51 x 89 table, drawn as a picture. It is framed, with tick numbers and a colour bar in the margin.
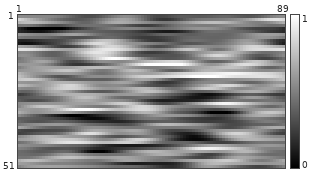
Grain: streaks across. Mirror symmetry: none. Ninth with the lowest average: bottom middle.
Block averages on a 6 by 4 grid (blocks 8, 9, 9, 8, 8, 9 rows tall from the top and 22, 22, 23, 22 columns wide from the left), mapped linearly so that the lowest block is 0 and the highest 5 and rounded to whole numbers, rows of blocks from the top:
1 1 1 2 | 2 5 3 4 | 4 4 4 5 | 3 4 0 2 | 2 2 0 2 | 3 1 2 3
